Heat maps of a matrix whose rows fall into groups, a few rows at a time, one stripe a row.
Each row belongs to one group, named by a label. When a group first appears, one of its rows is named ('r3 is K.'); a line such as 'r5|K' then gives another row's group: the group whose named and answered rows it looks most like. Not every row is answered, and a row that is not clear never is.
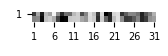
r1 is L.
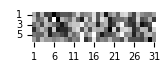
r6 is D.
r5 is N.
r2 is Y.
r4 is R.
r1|R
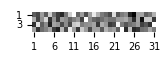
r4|N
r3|L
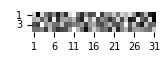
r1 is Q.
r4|R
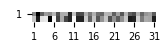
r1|Y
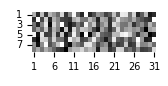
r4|L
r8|L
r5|Q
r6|R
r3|Y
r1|Q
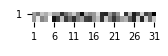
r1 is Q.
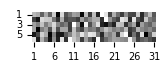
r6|Q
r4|Y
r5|R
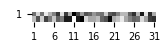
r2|Q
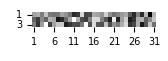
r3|Y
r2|R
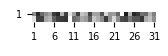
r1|N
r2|N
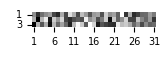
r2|Y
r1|N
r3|L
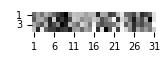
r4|R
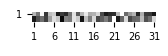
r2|R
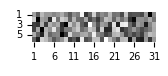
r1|D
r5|N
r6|D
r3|R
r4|L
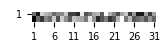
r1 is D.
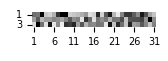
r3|Y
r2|D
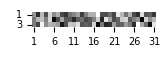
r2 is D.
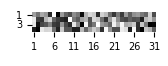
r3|Q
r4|D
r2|N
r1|Y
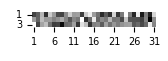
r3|N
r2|D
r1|R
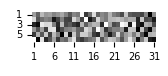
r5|L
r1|D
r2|Q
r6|Q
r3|D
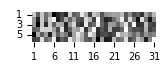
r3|Q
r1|N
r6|R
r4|D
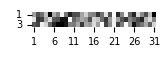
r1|Y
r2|N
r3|R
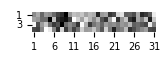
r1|L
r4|D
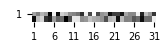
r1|Y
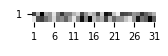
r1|L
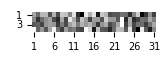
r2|N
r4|Q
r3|L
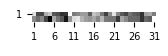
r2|R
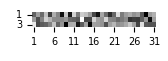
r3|Q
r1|L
